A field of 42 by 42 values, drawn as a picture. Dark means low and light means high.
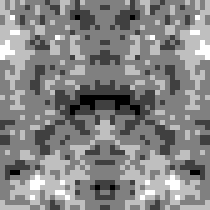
Odd rows or columns: none. Slope: none. Stripes: none. Ninth with the lowest average: centre. Mirror symmetry: left to right.
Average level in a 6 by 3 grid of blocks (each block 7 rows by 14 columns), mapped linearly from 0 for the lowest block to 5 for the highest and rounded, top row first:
3 1 3 | 4 2 4 | 2 0 2 | 2 1 2 | 2 3 2 | 5 2 5
